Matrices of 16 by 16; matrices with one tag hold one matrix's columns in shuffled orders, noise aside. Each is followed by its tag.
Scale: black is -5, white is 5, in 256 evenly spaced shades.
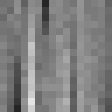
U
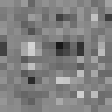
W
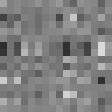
W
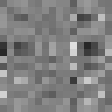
W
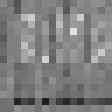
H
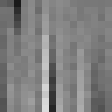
U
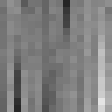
U
